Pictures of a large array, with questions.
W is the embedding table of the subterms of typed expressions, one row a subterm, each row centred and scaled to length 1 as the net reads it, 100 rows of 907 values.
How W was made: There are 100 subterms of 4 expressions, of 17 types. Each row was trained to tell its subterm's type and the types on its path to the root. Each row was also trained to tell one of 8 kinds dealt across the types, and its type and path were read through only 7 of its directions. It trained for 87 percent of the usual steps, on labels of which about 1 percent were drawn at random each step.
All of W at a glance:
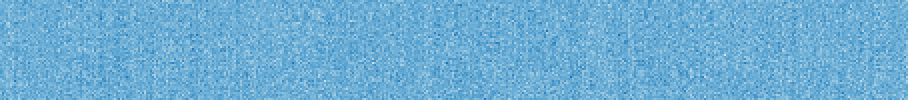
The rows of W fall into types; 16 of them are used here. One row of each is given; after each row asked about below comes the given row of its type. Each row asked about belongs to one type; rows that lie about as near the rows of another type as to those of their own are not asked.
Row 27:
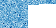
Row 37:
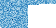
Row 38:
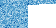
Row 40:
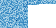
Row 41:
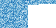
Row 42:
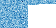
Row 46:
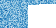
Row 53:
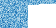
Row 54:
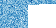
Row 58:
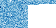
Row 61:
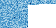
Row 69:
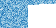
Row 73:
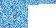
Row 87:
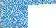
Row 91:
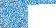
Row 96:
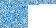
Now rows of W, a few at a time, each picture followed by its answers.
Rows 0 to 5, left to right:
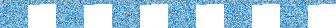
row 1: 40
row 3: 58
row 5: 91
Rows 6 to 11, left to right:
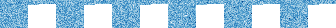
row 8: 73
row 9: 46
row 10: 54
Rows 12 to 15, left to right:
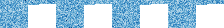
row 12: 61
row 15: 54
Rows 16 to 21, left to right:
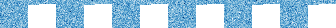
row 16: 54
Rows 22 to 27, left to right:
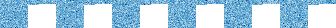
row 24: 61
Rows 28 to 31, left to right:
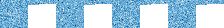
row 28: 46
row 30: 69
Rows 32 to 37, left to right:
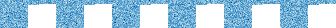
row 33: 96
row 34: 37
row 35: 61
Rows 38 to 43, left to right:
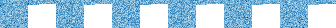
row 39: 73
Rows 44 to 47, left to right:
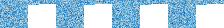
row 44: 87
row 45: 73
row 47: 40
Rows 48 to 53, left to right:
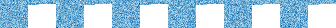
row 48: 42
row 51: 46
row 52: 96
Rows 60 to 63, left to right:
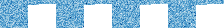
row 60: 40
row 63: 91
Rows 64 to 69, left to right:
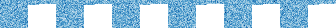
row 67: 73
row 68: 61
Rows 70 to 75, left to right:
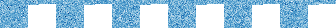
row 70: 96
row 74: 87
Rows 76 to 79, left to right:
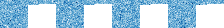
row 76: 96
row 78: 46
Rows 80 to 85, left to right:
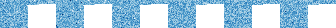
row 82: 40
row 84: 38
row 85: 87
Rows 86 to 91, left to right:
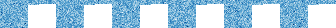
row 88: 58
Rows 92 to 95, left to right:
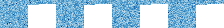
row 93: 27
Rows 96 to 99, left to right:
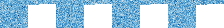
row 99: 54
